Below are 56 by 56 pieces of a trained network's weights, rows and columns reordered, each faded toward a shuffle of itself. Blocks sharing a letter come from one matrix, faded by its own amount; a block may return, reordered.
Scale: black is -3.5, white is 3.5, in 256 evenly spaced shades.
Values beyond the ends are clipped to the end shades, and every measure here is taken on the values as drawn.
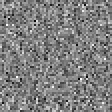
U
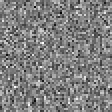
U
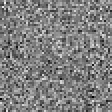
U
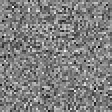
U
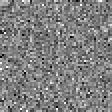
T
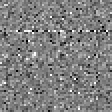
T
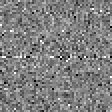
T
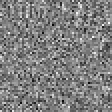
U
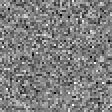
U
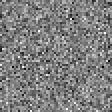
U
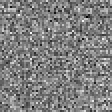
U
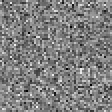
U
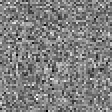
U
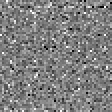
T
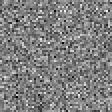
U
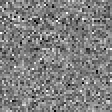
T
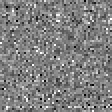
T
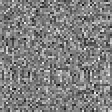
U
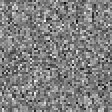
U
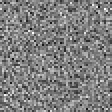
U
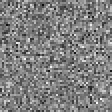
U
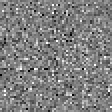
T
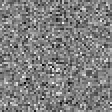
U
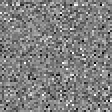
T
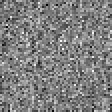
U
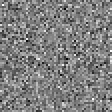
U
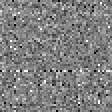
T
